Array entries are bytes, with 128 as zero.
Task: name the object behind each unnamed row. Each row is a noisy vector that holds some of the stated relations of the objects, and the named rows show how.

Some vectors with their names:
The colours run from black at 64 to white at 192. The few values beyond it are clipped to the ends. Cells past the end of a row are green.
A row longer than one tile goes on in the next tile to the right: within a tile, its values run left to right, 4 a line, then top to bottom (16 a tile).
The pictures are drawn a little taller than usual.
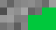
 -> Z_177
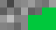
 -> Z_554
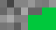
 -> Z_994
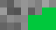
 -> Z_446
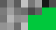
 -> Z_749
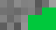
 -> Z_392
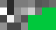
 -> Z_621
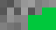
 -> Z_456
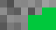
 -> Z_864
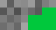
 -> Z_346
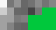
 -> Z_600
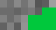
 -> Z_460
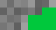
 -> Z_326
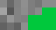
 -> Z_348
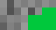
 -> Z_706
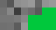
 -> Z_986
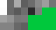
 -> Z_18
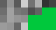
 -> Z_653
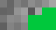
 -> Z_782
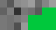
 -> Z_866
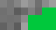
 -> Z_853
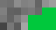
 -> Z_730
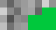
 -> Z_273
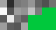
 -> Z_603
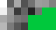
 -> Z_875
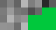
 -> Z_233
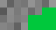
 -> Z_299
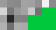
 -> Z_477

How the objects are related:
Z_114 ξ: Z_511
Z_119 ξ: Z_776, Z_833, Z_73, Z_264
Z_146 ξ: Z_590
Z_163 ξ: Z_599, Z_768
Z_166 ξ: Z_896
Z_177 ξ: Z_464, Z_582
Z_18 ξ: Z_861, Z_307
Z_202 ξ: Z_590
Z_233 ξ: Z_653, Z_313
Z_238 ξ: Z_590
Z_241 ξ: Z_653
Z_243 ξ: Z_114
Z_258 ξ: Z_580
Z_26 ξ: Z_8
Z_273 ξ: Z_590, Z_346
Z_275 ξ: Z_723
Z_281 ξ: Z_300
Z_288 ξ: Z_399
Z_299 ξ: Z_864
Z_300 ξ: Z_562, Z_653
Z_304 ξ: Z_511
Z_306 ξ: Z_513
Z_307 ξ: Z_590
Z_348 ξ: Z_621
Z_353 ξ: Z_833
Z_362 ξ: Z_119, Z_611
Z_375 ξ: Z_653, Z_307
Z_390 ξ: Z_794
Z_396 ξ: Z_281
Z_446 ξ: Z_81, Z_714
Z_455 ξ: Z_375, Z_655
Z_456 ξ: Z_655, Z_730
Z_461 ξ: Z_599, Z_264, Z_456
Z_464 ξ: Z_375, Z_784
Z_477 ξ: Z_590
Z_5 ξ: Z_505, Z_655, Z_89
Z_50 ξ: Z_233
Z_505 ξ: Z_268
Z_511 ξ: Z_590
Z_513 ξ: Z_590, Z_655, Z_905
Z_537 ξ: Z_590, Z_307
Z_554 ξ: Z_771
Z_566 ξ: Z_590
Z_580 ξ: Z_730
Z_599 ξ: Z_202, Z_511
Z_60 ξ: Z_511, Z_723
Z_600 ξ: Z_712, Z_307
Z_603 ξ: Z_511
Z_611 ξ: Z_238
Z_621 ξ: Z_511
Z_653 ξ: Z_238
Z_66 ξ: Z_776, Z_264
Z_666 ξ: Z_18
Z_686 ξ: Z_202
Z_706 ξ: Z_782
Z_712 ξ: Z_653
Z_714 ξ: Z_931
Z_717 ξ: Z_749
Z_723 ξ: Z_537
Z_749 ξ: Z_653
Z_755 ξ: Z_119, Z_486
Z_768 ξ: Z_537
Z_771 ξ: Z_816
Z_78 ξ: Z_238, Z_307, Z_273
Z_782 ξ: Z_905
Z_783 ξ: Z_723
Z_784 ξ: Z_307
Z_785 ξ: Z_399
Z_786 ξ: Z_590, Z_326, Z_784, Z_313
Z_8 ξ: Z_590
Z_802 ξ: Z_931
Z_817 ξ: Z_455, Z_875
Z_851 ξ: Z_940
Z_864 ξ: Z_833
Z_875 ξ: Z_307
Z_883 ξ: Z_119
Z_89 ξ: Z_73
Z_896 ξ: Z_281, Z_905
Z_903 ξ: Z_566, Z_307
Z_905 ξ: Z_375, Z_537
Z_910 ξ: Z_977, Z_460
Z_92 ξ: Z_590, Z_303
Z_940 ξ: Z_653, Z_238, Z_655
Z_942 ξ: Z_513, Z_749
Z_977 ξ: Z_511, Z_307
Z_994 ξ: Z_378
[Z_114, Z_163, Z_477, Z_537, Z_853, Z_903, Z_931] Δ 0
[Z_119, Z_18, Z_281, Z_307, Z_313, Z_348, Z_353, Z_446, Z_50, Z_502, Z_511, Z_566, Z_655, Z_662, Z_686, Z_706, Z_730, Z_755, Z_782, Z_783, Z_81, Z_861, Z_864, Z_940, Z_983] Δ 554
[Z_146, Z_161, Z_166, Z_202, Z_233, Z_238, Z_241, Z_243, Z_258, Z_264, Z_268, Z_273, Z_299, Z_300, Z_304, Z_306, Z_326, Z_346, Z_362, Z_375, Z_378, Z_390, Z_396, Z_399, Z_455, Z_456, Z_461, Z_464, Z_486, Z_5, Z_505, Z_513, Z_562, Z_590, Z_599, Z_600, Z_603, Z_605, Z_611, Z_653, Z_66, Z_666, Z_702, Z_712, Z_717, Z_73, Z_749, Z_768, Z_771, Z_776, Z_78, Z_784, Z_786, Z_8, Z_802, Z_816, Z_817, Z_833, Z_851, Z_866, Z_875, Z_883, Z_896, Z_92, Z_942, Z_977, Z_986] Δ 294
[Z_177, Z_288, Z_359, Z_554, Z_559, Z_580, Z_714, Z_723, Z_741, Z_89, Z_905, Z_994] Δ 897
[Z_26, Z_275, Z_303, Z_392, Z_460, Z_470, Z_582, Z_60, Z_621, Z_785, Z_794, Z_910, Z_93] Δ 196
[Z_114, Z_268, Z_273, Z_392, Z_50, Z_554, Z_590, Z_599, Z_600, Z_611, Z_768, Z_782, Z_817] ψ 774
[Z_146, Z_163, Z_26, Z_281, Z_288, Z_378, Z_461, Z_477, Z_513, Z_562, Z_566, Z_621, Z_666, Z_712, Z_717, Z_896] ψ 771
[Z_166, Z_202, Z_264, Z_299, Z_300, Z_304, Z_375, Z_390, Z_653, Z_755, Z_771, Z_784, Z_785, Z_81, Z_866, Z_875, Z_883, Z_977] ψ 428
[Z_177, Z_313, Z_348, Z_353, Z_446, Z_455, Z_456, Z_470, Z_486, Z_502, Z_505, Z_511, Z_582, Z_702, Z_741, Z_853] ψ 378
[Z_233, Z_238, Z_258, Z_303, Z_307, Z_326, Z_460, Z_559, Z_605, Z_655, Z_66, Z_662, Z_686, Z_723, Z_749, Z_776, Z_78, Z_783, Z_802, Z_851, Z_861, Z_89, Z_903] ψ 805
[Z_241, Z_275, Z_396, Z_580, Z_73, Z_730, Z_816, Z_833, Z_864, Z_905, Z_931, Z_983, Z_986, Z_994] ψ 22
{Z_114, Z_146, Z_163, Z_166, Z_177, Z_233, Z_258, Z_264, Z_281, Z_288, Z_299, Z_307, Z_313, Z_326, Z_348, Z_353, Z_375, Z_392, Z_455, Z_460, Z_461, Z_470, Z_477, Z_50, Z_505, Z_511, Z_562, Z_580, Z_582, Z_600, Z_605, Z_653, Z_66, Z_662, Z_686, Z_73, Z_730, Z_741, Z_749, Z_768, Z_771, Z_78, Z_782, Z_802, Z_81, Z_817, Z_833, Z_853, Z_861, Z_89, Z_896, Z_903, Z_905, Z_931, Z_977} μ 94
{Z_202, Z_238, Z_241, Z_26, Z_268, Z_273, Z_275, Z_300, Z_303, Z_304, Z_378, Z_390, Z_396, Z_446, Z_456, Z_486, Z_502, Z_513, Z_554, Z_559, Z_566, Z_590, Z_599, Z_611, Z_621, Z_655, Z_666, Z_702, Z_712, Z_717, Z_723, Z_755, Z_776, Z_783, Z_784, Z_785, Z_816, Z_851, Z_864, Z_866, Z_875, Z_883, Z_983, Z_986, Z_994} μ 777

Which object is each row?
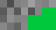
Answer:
Z_883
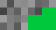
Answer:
Z_359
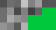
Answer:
Z_300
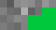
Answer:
Z_26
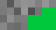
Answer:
Z_666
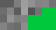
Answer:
Z_717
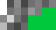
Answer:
Z_977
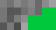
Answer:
Z_81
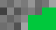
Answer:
Z_264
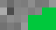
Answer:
Z_686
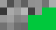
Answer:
Z_905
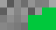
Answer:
Z_768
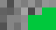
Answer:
Z_119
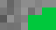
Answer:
Z_163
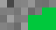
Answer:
Z_243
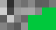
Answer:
Z_60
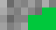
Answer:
Z_786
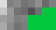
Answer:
Z_78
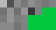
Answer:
Z_464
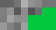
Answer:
Z_611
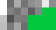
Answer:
Z_537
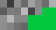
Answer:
Z_723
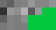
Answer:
Z_896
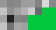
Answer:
Z_146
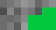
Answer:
Z_562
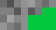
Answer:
Z_851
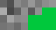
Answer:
Z_783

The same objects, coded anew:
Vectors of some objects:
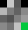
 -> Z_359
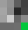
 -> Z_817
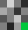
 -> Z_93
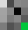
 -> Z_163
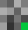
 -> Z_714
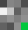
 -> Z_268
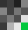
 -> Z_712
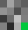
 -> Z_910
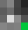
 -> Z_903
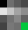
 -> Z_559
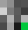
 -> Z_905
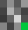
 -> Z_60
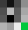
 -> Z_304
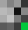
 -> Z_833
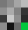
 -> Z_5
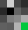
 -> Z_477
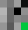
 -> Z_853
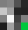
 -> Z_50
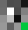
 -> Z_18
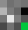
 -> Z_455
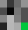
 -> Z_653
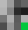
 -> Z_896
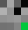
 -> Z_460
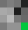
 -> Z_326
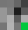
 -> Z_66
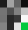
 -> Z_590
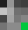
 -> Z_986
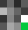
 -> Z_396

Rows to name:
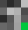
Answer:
Z_599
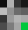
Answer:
Z_303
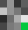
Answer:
Z_275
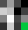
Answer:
Z_730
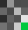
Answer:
Z_273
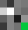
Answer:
Z_755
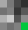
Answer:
Z_600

